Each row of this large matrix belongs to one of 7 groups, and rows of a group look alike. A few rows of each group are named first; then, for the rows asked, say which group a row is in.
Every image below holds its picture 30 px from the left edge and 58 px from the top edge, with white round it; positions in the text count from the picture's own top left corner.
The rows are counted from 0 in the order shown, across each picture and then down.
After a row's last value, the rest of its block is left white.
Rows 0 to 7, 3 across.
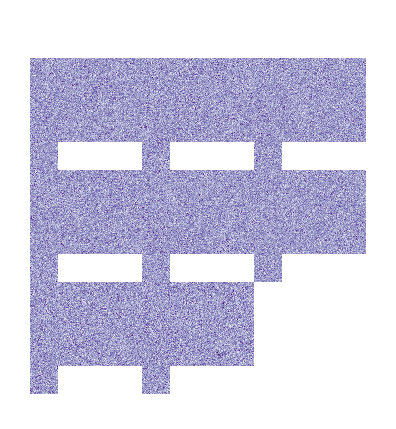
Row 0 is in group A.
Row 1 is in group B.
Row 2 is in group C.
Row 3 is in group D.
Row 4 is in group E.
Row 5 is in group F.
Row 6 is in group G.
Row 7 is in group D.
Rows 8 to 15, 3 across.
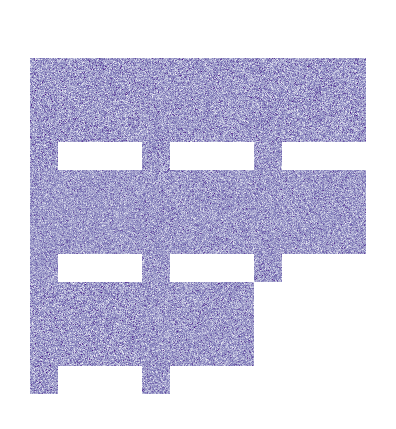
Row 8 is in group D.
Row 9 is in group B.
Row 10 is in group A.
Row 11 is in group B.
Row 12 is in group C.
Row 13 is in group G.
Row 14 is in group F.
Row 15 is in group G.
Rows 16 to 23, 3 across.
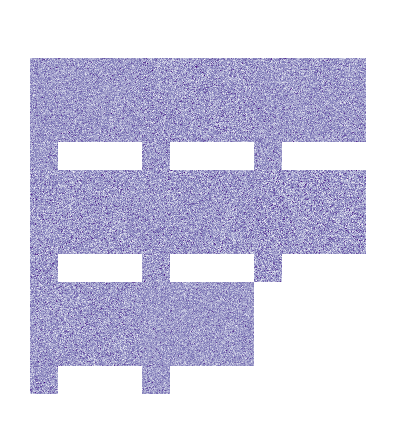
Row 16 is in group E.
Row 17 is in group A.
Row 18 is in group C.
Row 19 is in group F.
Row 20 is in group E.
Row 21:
C
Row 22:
G
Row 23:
F
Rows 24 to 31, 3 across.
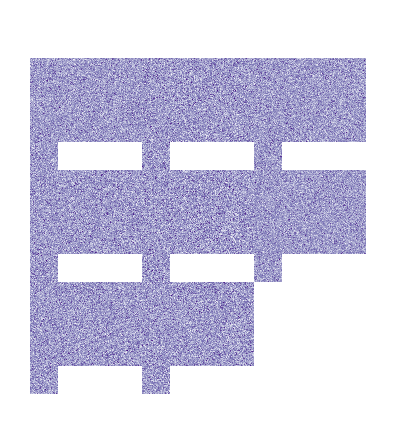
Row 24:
F
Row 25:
G
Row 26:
B
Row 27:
F
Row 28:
F
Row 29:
G
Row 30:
D
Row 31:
D
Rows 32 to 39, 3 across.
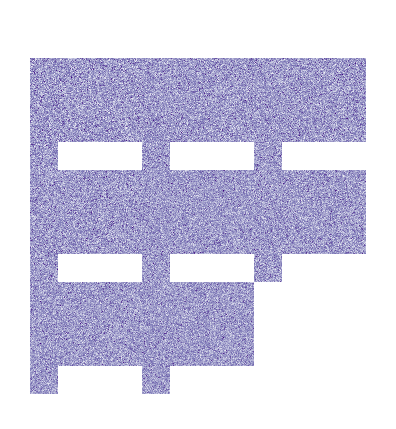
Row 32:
D
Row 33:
E
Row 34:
E
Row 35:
A
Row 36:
D
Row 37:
D
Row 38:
B
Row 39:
A
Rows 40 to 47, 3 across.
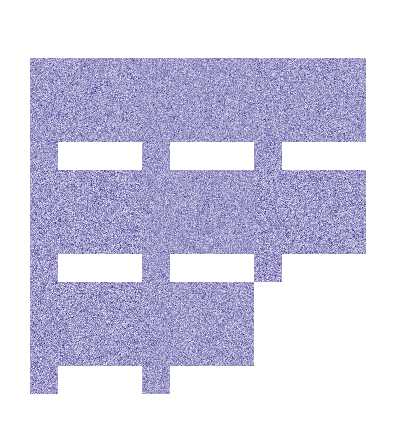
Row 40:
A
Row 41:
F
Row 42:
B
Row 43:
C
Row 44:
A
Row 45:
D
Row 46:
C
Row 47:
C
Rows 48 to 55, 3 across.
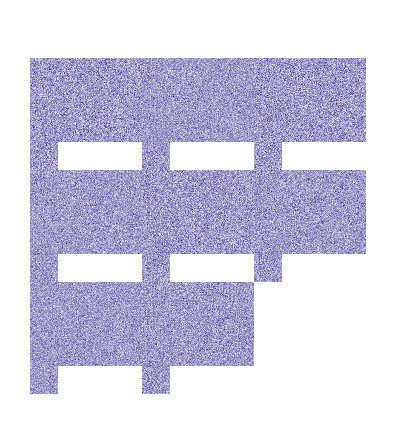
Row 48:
B
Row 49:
G
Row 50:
D
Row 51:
F
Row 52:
B
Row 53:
G
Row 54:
E
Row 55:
F
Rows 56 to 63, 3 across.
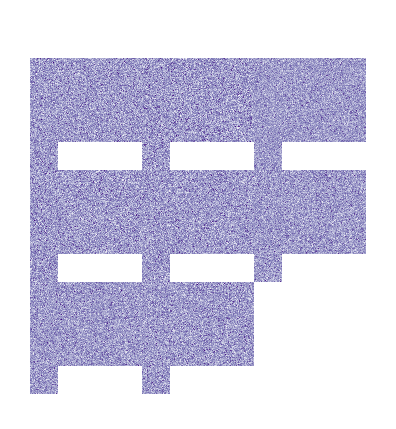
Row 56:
G
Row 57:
D
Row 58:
G
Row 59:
C
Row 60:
B
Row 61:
D
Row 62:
D
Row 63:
F
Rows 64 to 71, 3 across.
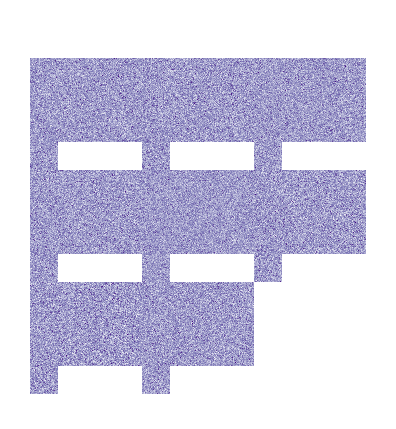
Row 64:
G
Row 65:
G
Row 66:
D
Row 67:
C
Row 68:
E
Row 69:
C
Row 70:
F
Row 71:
B
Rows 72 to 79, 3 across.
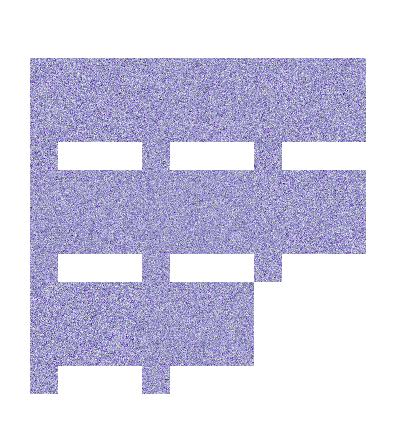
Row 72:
G
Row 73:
A
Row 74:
G
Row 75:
E
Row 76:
E
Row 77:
D
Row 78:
A
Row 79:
E
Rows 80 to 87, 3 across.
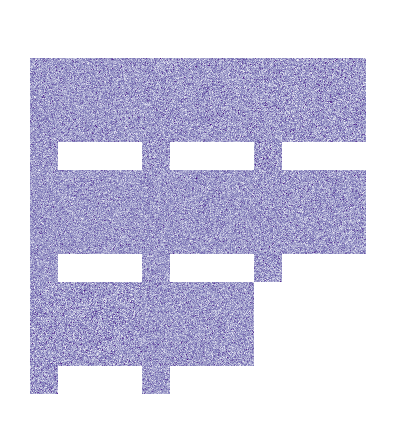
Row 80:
D
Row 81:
A
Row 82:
F
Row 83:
C
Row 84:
A
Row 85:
D
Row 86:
A
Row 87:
E
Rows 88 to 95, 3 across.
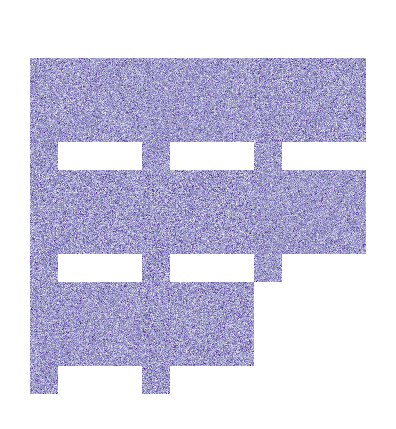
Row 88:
G
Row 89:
B
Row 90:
E
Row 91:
B
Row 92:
B
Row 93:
E
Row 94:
B
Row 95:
D
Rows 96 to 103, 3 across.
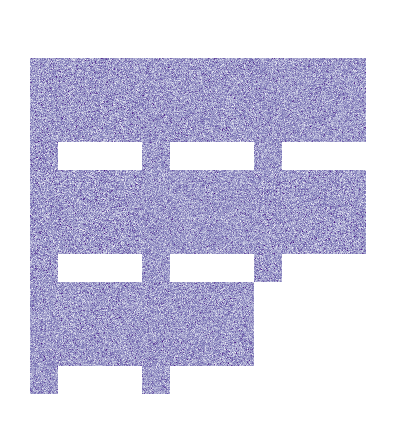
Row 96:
F
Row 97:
E
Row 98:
A
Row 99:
C
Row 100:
C
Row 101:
F
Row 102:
G
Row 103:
E
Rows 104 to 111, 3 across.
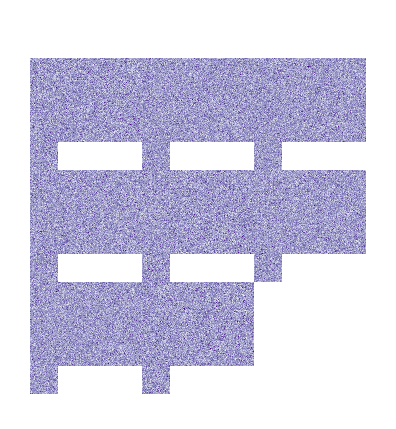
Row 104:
B
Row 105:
G
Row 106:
A
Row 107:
B
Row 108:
F
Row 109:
F
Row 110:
E
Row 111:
A
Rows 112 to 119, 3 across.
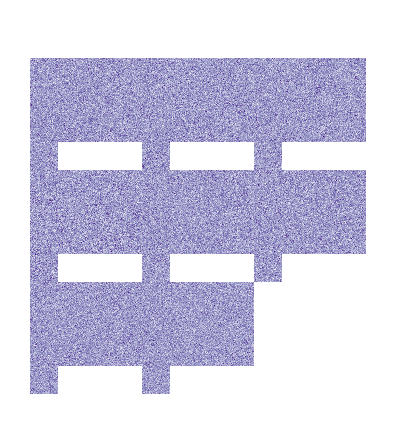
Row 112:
E
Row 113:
G
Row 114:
A
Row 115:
F
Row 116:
D
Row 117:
D
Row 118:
E
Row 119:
C
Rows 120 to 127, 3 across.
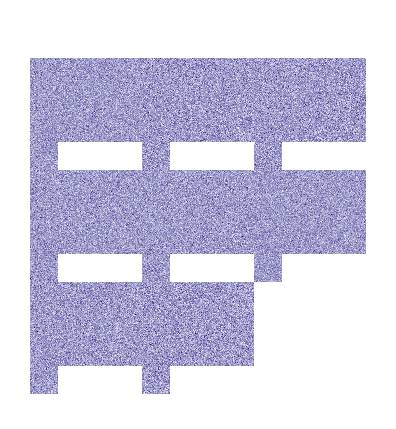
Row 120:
B
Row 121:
D
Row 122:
F
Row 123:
G
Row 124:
F
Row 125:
E
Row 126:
B
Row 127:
B
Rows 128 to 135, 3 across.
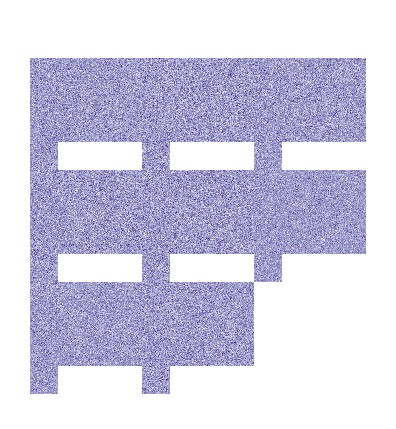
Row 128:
B
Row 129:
G
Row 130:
A
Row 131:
C
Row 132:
D
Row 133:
A
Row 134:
C
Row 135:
E
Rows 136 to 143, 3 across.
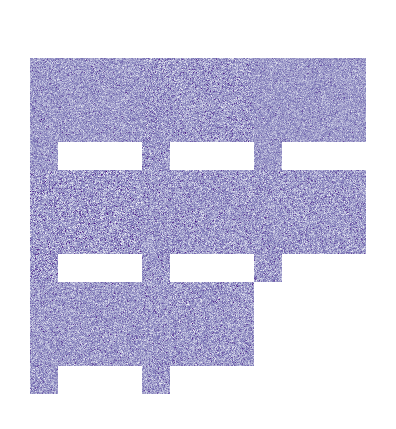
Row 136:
C
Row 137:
C
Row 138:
A
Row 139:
F
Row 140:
B
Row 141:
G
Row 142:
F
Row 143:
B
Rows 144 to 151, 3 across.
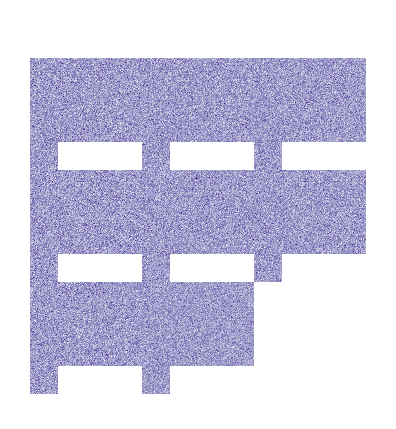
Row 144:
B
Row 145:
B
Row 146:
G
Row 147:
C
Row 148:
A
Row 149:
C
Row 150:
D
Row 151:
B
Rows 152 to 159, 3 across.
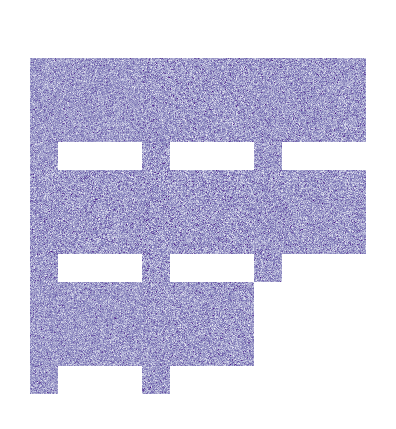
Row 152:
A
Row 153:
G
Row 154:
E
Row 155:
A
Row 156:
C
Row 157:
C
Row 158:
F
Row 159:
G
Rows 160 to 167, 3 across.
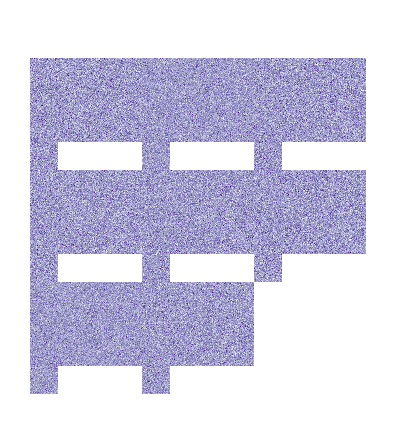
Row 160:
C
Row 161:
A
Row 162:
F
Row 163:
C
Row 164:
E
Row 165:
D
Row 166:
A
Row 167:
F
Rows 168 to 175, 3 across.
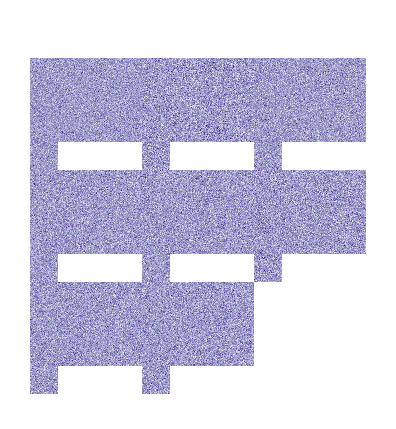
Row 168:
C
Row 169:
D
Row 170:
G
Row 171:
B
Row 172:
A
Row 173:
C
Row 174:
E
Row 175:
D
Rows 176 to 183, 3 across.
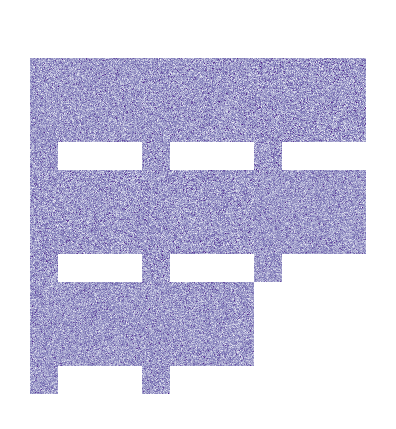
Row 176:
G
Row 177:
F
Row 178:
E
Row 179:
B
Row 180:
D
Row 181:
D
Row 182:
A
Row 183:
D
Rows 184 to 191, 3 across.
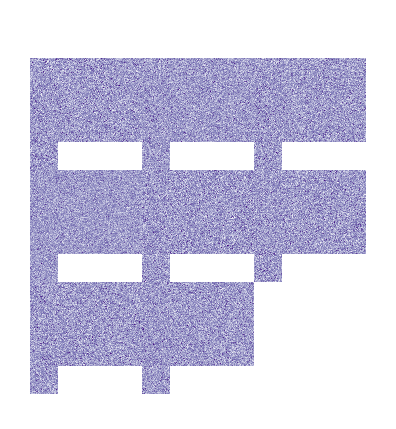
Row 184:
C
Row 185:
C
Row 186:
C
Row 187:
D
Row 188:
E
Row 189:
F
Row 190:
B
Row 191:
E
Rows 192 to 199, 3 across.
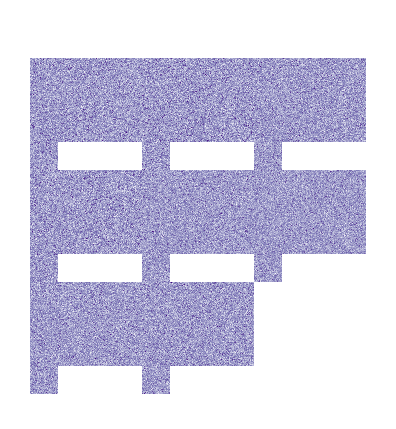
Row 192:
B
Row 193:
E
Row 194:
E
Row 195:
A
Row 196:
B
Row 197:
G
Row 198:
C
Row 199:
E
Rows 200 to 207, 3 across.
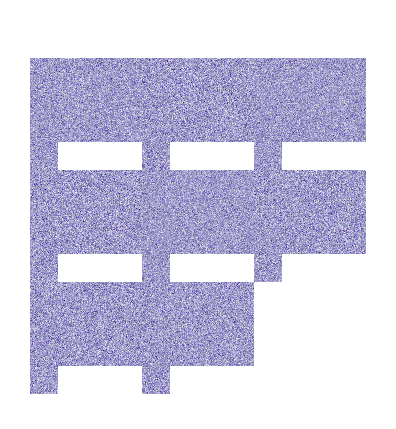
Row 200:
D
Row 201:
G
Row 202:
E
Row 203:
B
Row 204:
G
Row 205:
F
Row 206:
A
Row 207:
G
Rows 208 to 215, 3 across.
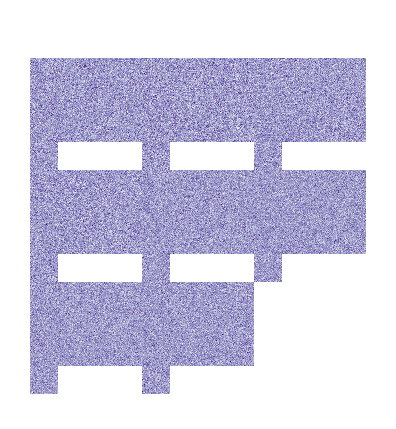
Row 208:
A
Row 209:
D
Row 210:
E
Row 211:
B
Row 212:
A
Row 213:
E
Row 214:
C
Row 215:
C
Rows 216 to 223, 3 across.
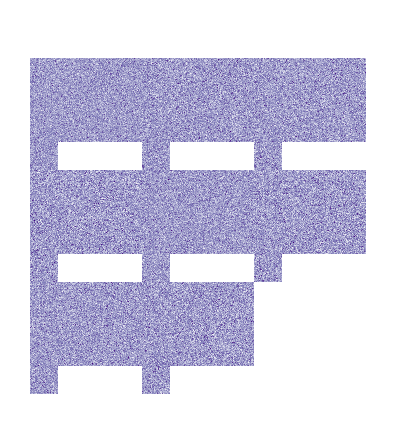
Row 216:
G
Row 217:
G
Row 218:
G
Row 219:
C
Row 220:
E
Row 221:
F
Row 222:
F
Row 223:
B
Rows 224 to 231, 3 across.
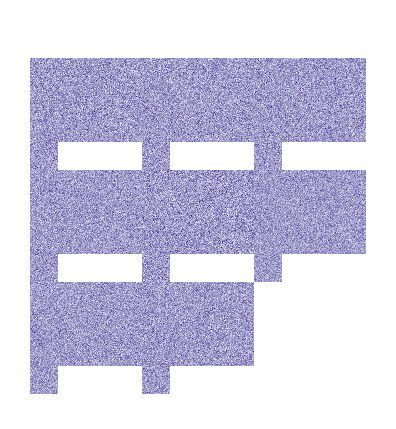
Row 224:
B
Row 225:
C
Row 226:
D
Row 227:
F
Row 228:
E
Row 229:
D
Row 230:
C
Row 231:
A
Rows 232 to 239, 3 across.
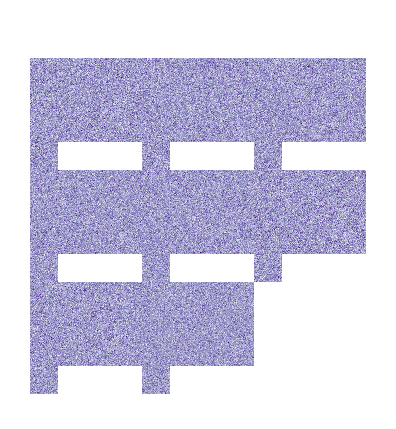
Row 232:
F
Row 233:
D
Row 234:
A
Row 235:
E
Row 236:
D
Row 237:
E
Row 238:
A
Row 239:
G
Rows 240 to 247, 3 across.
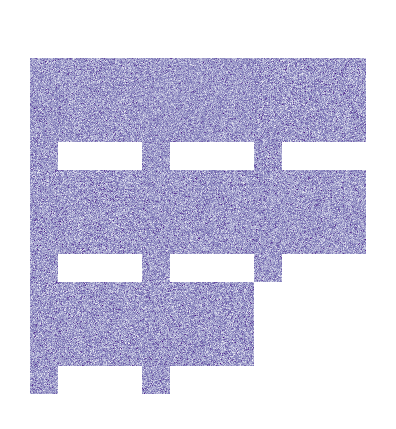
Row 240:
C
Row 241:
E
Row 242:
G
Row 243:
C
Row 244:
A
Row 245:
A
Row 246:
C
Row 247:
E
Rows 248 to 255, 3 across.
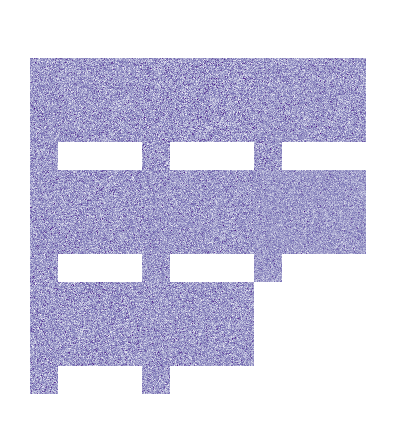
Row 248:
C
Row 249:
A
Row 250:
F
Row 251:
E
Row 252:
E
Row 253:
B
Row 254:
D
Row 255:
B
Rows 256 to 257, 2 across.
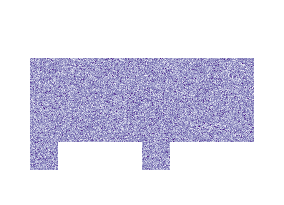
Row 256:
F
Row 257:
A
